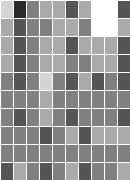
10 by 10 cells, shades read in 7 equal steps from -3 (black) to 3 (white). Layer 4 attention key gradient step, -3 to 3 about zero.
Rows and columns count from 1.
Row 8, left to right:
0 0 0 -1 0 1 -1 1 1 1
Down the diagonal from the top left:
2 -1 0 1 0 0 0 1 0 1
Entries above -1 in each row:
7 9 7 8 6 10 7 8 10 7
